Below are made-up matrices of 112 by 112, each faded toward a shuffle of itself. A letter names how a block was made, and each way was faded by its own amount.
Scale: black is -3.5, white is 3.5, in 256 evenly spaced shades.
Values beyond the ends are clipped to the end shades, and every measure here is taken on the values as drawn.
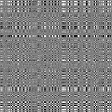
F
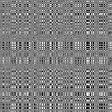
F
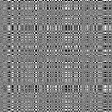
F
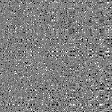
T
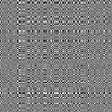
F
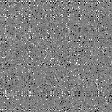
T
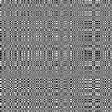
F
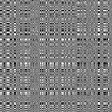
F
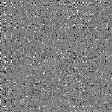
T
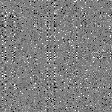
T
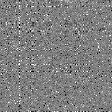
T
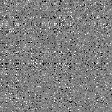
T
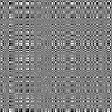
F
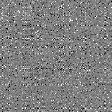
T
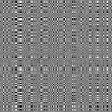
F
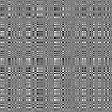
F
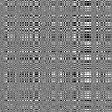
F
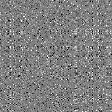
T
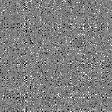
T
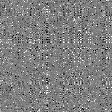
T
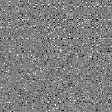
T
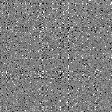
T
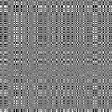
F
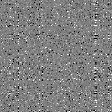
T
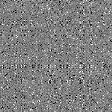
T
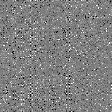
T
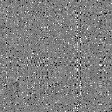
T
